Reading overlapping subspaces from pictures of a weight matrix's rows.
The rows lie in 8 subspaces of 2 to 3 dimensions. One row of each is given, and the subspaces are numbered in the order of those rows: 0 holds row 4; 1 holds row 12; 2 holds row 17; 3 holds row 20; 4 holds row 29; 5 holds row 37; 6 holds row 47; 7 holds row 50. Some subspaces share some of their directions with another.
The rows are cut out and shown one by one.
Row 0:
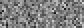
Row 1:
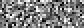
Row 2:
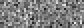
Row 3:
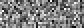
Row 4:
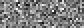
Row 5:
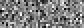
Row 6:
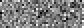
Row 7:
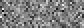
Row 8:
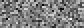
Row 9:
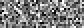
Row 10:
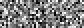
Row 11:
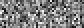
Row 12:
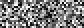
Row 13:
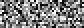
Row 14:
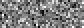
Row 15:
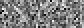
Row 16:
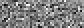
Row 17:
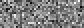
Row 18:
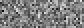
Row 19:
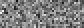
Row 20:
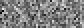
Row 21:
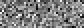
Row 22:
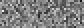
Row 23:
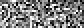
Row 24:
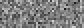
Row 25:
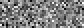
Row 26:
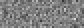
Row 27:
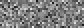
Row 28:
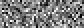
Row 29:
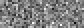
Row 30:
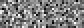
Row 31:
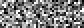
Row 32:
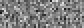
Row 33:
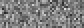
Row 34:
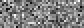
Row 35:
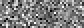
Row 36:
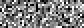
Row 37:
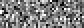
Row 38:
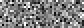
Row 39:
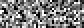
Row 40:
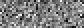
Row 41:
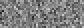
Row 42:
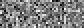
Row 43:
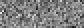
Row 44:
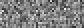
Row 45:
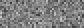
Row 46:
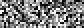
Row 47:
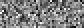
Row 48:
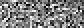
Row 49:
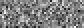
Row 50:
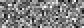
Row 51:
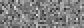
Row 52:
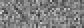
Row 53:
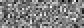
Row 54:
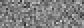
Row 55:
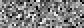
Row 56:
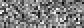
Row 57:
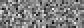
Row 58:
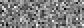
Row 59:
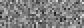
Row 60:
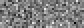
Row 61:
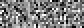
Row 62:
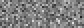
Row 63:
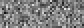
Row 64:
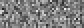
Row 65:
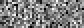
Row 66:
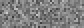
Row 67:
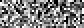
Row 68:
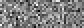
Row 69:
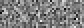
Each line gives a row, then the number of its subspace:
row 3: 2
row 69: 7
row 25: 1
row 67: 7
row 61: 5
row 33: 6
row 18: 7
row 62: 0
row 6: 7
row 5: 6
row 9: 0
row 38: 3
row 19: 4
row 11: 0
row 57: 4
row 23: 0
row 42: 5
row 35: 1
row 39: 4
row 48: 0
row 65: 4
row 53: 7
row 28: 3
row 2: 4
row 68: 5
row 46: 2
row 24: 2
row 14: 7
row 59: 3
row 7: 3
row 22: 7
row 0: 1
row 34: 2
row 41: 6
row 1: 5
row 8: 0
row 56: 2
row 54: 3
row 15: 3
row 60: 4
